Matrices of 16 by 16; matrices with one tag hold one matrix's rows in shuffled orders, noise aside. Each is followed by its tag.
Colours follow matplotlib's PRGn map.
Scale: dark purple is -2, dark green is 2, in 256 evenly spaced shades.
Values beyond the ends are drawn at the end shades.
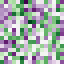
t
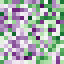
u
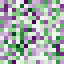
t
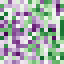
u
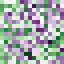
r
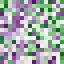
u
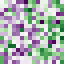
u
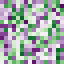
t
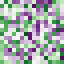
r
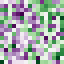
u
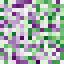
u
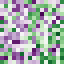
u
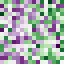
u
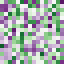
t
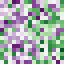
u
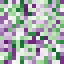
t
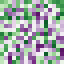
r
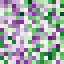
u
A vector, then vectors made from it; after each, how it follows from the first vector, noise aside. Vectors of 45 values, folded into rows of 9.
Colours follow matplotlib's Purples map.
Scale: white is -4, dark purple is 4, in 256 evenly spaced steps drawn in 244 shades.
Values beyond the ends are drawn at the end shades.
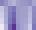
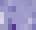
partly zeroed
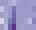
partly zeroed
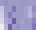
partly zeroed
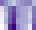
scaled up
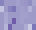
partly zeroed
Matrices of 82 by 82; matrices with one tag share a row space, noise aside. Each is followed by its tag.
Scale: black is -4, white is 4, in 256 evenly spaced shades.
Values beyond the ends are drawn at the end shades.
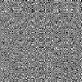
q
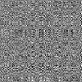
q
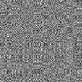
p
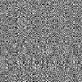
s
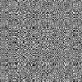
s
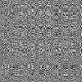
q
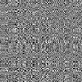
s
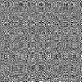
q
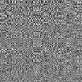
p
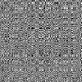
q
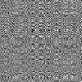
q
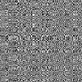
s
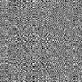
s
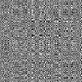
q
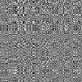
s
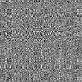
p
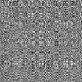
q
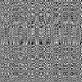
q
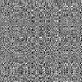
q
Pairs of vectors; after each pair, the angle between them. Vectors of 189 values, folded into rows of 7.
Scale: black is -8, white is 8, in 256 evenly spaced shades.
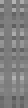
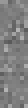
orthogonal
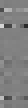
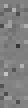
partly opposed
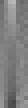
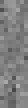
partly aligned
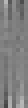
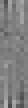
nearly opposite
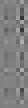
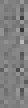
nearly parallel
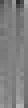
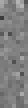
partly opposed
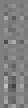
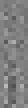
nearly parallel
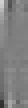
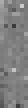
partly aligned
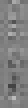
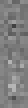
nearly opposite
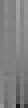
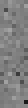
orthogonal
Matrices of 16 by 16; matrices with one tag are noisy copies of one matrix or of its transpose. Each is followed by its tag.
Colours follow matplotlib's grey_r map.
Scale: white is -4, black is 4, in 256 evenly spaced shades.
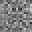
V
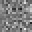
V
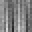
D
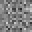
V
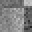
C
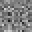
V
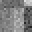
C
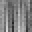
D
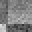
C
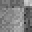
C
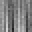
D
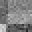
C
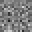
V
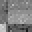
C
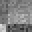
C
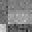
C
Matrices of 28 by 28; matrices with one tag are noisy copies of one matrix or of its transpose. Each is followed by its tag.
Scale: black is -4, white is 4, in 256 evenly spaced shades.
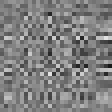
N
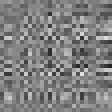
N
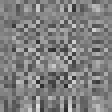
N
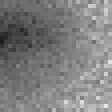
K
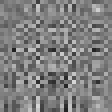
N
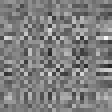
N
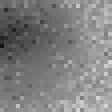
K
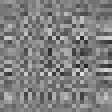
N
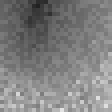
K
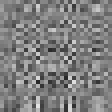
N
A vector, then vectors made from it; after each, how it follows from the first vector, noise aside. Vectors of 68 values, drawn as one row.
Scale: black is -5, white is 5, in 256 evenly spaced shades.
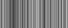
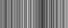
wrapped around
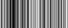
scaled up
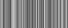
sign-scrambled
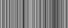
reversed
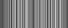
wrapped around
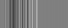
partly zeroed
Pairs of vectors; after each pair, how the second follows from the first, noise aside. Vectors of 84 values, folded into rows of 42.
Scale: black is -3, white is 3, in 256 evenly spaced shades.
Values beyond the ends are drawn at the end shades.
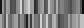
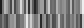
sign-scrambled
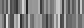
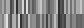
sign-scrambled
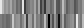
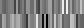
shuffled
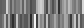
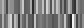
shuffled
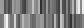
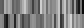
negated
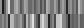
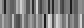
shuffled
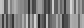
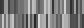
negated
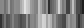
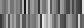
sign-scrambled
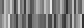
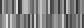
shuffled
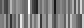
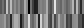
sign-scrambled
